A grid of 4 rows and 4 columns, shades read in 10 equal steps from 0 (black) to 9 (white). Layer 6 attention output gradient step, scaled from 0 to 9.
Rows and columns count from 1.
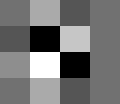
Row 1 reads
4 6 3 4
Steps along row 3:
up down up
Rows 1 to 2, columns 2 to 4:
6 3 4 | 0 7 4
